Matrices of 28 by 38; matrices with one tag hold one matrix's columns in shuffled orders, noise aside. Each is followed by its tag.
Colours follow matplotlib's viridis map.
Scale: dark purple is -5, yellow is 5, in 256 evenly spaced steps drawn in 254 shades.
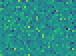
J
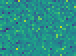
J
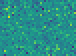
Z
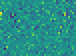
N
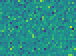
J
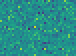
J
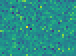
J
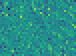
Z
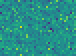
J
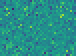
Z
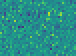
N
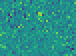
N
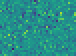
N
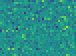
J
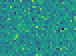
J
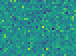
J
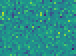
N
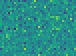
J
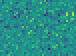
N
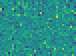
Z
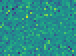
Z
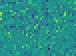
N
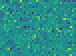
J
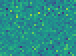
Z
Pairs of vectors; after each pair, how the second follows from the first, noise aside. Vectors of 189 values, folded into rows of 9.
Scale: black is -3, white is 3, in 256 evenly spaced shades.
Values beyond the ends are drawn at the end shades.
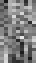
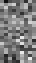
sign-scrambled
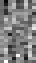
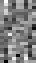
negated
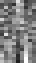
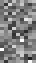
shuffled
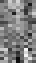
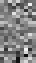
sign-scrambled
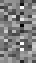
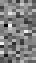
shuffled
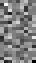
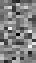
shuffled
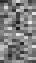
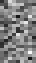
shuffled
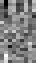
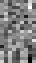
reversed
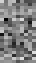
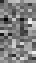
sign-scrambled
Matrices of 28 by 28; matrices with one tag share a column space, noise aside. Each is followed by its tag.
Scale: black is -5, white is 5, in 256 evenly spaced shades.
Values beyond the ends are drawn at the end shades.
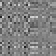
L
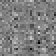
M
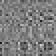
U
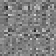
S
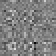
U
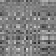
M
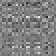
L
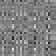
M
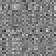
S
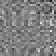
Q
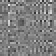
Q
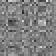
Q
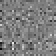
U
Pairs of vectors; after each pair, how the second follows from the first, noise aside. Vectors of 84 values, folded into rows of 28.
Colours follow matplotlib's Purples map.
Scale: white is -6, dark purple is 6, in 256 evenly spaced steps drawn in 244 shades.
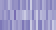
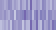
negated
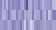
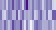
scaled up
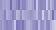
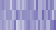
negated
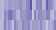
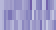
copied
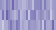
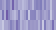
copied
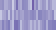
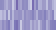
copied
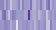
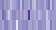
copied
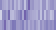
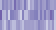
negated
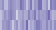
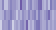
copied
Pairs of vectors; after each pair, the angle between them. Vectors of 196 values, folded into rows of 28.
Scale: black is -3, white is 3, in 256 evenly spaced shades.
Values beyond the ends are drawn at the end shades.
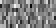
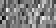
orthogonal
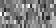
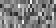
partly aligned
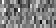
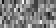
partly opposed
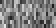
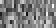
nearly opposite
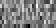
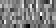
nearly parallel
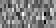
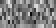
partly opposed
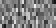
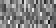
partly opposed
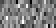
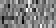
partly opposed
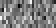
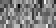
partly aligned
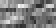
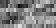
nearly opposite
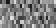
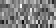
partly opposed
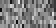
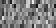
orthogonal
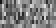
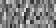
orthogonal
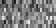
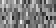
nearly opposite
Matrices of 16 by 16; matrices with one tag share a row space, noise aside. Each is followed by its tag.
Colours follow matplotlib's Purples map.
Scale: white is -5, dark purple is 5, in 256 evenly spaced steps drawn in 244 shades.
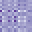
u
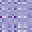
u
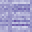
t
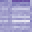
t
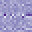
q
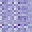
u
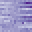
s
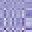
q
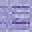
t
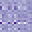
u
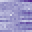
s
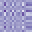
q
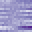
s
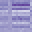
t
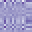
q
